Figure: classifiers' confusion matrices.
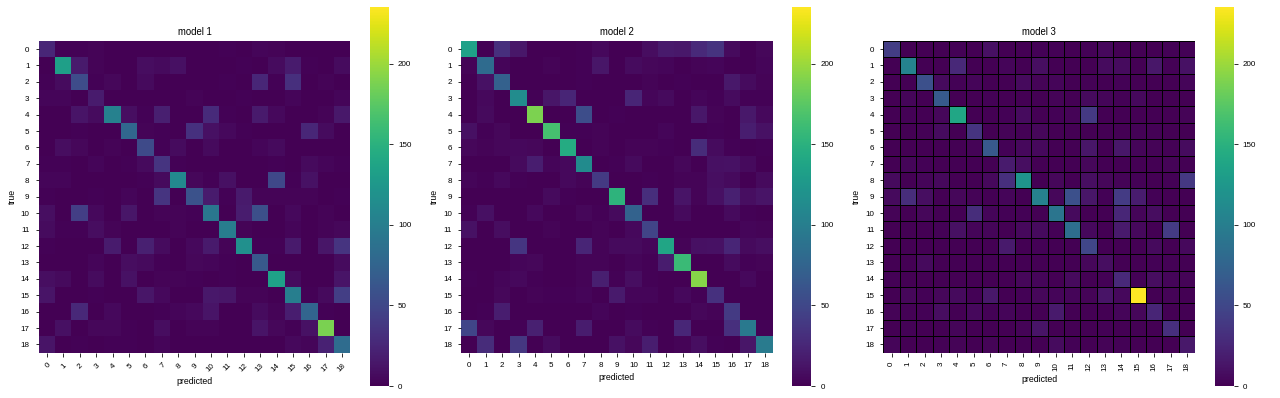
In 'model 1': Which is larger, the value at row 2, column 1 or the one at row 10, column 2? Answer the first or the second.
the second
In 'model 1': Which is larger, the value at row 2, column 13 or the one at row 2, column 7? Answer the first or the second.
the first
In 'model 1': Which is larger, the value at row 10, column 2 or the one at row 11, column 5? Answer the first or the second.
the first
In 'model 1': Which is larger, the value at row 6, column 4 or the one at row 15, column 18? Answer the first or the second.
the second
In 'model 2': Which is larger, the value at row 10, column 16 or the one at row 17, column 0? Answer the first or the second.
the second
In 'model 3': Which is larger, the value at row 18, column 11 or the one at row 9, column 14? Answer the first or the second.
the second
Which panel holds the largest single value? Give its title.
model 3
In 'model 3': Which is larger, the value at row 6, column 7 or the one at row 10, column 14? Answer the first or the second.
the second
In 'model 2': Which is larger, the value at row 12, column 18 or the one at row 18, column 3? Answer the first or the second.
the second
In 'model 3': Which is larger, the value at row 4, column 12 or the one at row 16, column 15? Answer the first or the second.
the first
